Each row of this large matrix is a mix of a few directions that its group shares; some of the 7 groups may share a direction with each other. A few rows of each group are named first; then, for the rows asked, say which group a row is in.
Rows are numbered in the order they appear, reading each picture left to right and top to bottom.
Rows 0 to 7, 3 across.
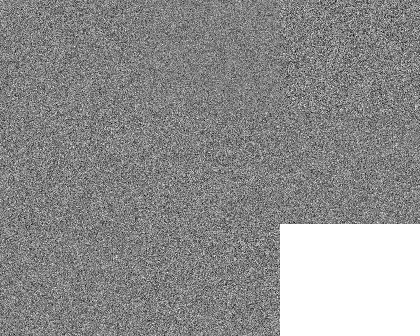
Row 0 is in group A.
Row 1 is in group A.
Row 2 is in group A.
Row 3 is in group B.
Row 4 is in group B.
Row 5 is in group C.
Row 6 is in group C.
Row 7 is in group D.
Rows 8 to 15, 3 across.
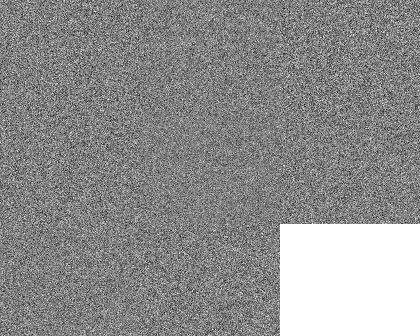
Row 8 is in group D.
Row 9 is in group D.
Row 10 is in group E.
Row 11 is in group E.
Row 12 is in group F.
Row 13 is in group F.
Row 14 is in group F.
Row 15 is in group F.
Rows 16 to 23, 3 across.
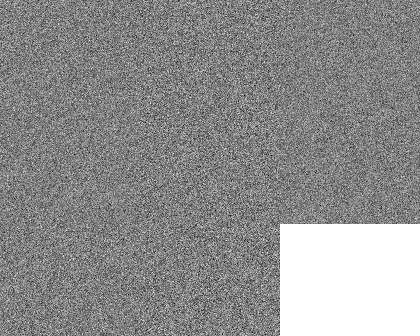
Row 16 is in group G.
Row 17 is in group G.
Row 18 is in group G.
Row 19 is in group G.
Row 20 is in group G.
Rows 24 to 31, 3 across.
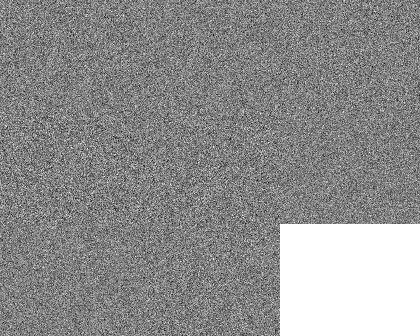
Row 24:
D
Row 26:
D
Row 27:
E
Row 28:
F
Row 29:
G
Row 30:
G
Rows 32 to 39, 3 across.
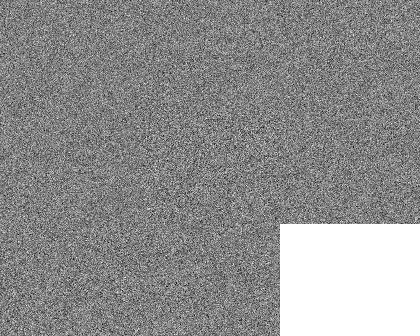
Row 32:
A
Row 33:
B
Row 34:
B
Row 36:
D
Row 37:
C
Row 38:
F
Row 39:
A
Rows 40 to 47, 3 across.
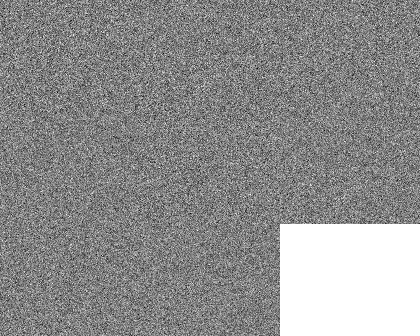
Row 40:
E
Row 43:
E
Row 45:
F
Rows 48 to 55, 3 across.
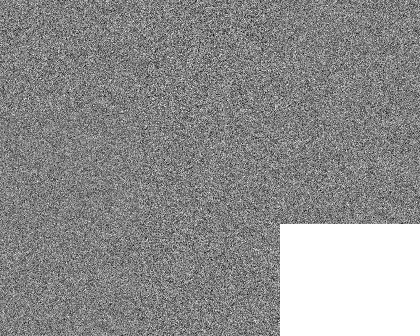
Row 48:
A
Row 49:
A
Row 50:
F
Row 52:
E
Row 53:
A
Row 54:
A
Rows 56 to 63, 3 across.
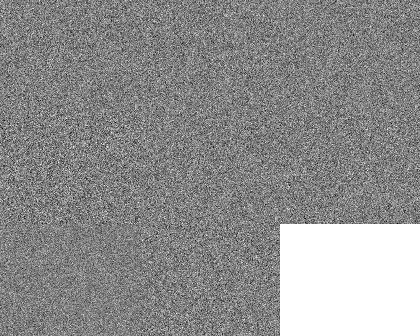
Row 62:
A
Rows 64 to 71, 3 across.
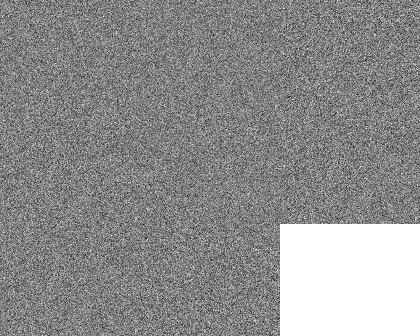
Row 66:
D
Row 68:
G
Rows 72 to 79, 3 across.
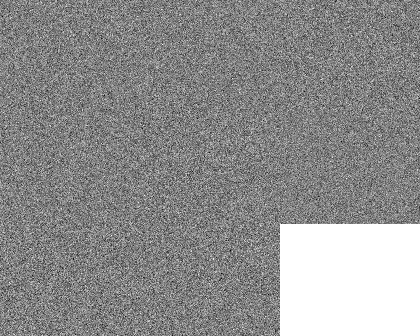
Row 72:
C
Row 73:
A
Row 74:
E
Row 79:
F
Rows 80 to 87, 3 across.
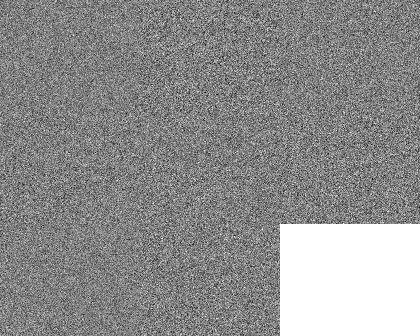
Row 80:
E
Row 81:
D
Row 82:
D
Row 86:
A
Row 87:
D
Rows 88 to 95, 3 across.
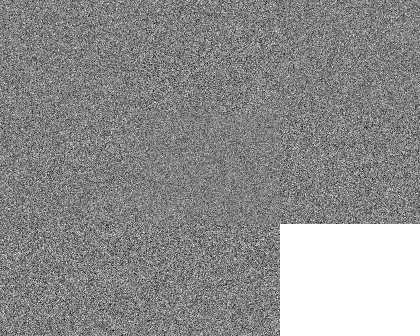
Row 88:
F
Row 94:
A
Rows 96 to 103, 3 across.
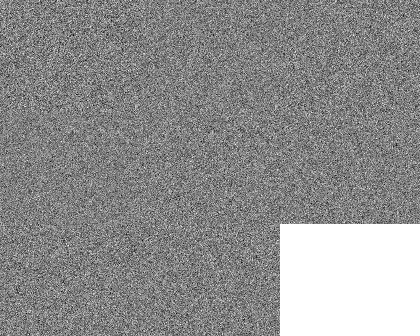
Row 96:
D
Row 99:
D
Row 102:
G
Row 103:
C
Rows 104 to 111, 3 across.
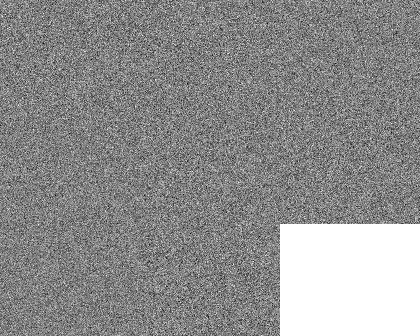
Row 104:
G
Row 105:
G
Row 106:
C
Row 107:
G
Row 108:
F
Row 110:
G
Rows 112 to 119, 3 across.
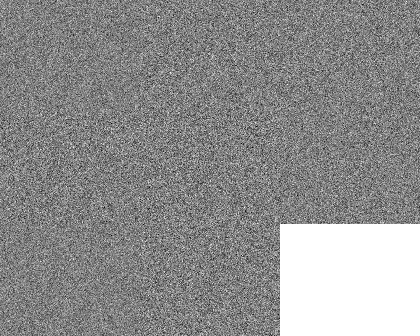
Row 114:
F
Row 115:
C
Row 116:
G
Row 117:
D
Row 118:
A
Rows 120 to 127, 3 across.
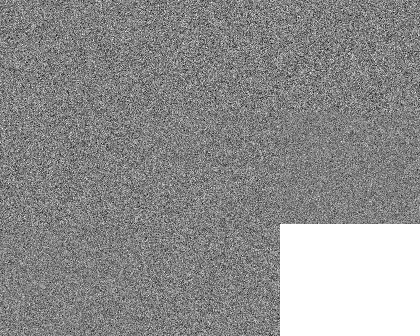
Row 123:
E
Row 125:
D
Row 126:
F
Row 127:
E
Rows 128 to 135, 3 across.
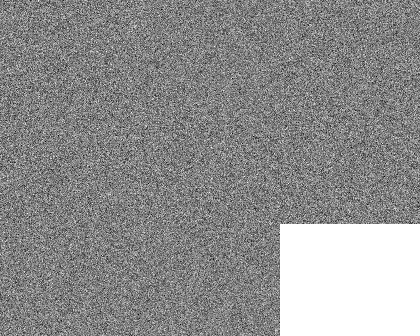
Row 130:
C
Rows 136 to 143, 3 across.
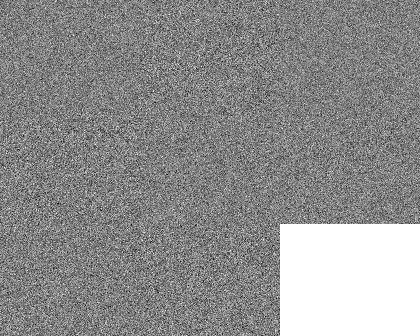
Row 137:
F
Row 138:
F
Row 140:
A
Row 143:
G
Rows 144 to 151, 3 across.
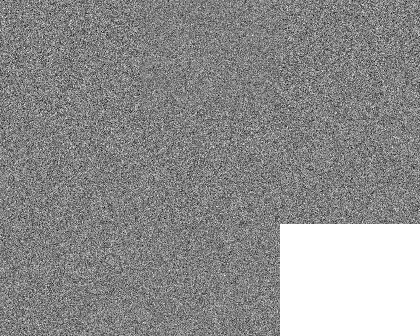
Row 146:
F
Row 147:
C
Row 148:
D
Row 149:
E
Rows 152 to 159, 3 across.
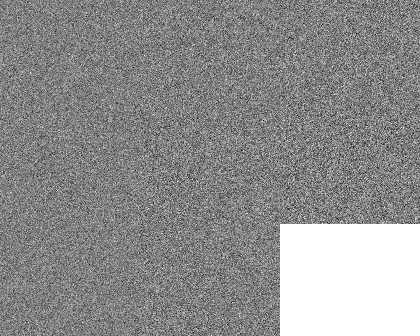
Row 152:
F
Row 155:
G
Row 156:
F
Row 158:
G
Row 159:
A
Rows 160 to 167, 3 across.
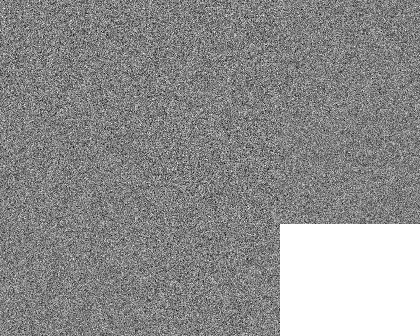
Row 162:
A
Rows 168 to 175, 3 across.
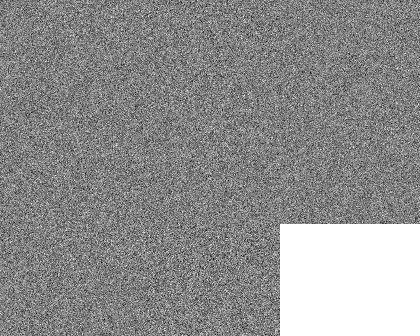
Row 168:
A
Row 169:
C
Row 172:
D
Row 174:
C
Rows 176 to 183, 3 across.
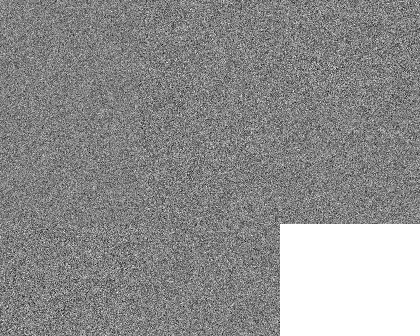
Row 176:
E
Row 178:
F
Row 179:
G
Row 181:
D
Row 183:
E
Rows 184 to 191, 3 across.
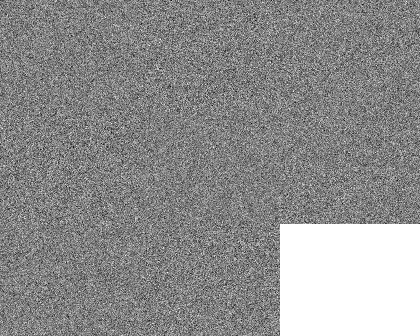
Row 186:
F
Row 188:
F
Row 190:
A
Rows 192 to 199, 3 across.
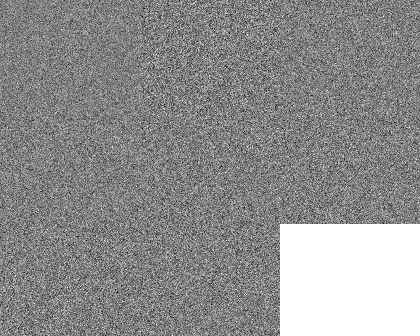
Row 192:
D
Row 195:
E
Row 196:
C
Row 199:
F
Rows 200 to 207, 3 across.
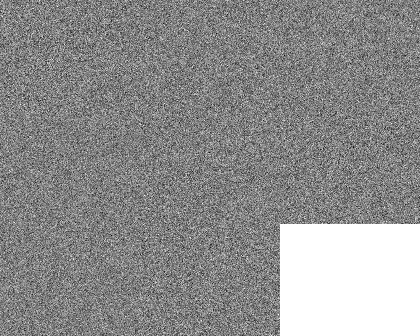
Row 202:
D
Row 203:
C
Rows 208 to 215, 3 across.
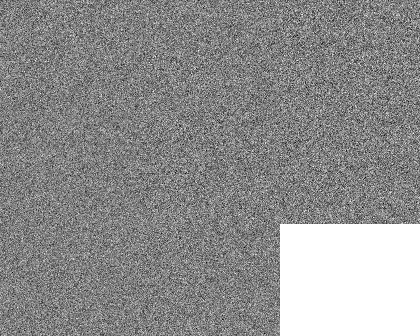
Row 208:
A
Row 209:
F
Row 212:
A
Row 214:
D
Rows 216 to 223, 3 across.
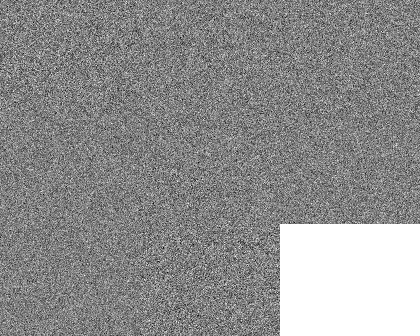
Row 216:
F
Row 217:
D
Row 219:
E
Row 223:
D
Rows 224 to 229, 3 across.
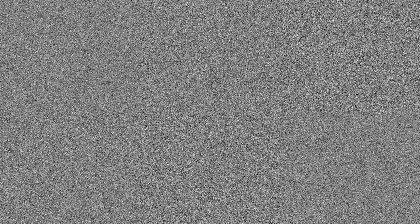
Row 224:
G
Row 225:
G
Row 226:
D
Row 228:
E
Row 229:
A
